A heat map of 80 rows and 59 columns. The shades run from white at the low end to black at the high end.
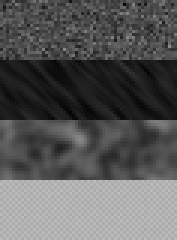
The table splits into 4 rows of 1 panel. Panel 1,1: high, fine-grained. Panel 2,1: very high, slanting down to the right, faint in contrast. Panel 3,1: high, blotchy. Panel 4,1: low, checkered, faint in contrast.
